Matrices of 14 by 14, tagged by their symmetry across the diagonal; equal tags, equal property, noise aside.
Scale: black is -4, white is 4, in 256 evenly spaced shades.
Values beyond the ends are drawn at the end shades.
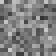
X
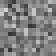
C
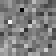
C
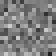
X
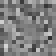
C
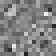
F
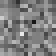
C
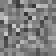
C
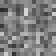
X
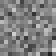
C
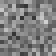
X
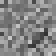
F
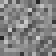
F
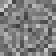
F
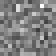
X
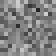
X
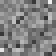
F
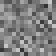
C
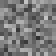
X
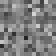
C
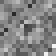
F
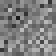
F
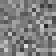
C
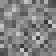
F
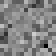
F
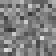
X
